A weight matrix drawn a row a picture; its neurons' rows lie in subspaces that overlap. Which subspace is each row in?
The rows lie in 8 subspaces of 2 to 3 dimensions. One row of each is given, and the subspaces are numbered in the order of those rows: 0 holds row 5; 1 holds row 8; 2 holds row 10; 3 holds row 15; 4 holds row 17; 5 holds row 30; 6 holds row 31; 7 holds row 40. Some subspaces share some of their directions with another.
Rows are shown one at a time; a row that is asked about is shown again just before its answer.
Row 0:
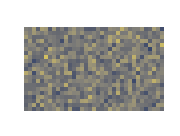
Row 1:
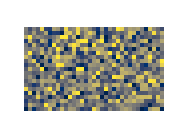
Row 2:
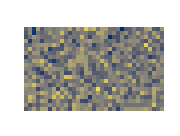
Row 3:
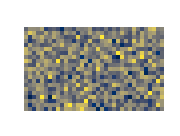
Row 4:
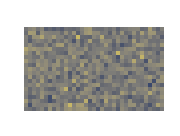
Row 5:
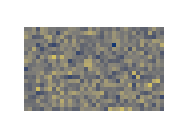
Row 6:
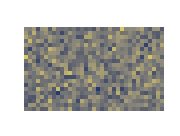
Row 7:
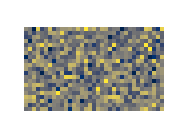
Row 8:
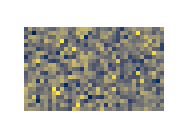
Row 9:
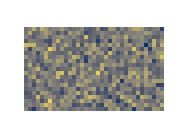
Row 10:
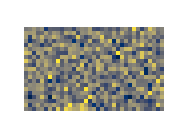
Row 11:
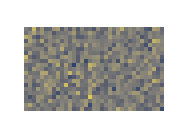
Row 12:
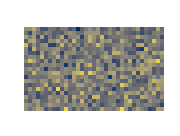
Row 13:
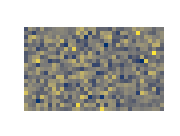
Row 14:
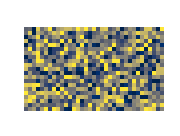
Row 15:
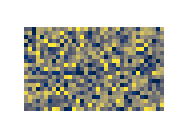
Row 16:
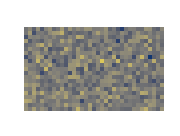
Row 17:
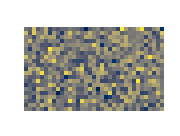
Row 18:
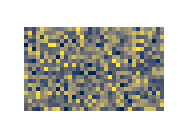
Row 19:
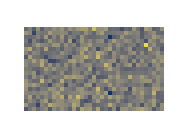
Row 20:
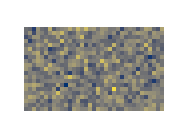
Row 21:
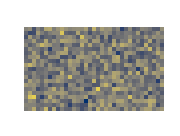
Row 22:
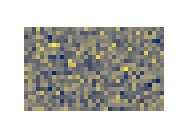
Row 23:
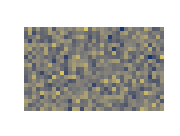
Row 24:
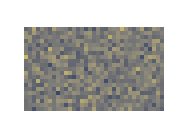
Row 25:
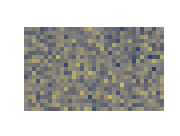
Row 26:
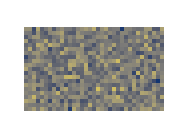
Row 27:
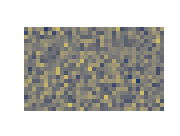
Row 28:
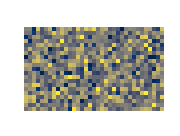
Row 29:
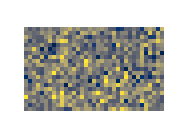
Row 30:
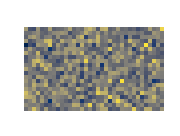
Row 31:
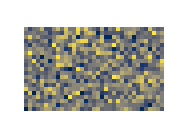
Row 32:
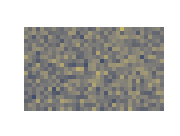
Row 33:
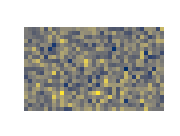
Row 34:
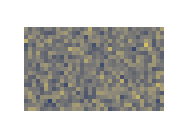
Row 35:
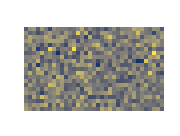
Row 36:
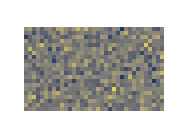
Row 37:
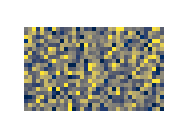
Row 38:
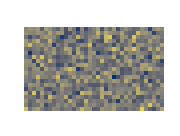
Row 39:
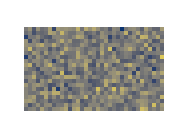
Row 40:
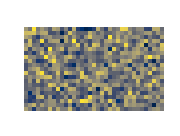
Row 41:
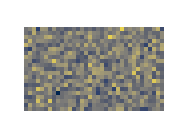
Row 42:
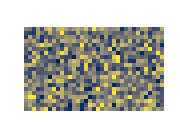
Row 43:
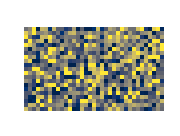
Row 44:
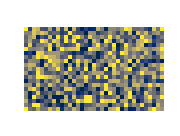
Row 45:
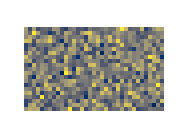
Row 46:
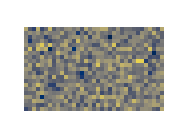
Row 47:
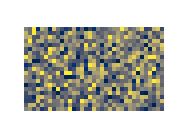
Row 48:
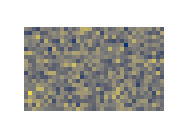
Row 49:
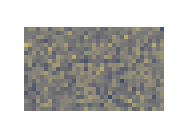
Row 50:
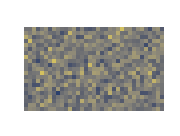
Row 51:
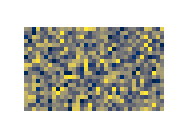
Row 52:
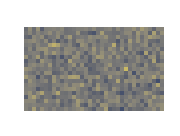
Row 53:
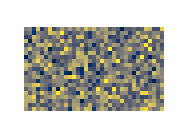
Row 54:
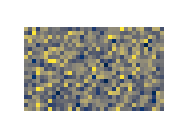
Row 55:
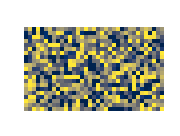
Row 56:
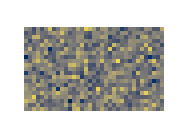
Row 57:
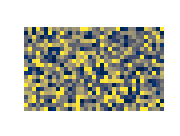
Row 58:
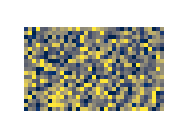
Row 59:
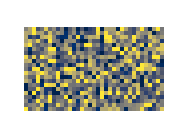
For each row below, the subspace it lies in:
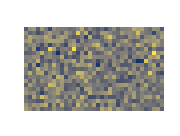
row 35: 1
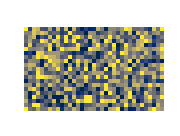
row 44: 7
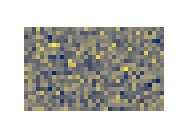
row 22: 0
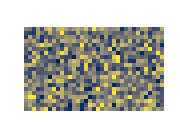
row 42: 2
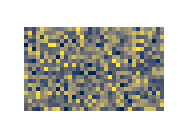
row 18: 3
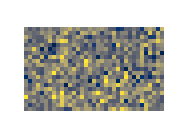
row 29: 0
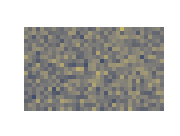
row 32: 1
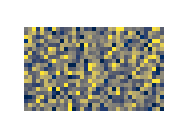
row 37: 4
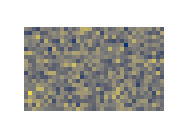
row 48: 7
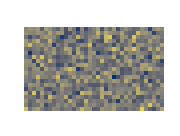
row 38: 6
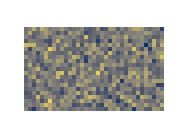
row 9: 5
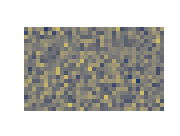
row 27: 4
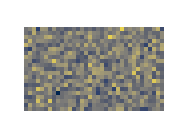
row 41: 7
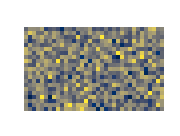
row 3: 2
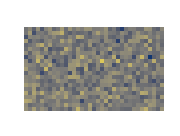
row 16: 6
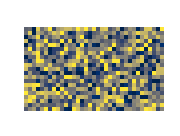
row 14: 3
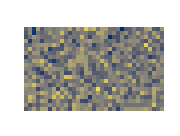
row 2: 7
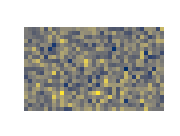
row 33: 0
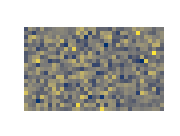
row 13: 1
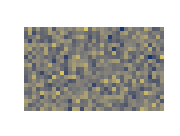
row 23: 5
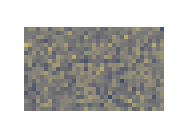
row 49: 5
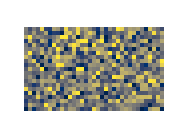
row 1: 6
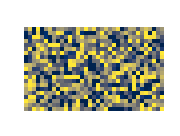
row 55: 0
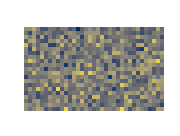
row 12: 3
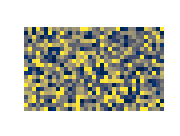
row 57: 4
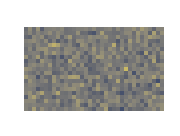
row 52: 0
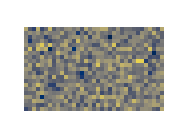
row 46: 1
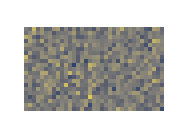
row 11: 4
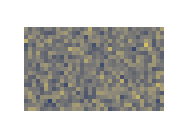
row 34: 5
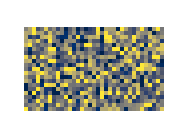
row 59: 6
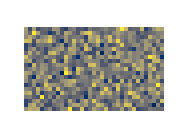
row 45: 5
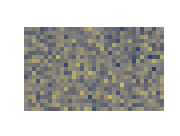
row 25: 3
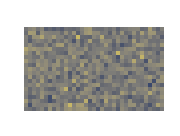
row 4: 2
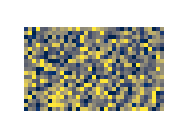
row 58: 7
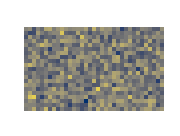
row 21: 2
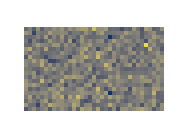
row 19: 7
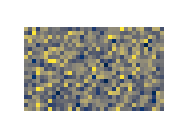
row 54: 7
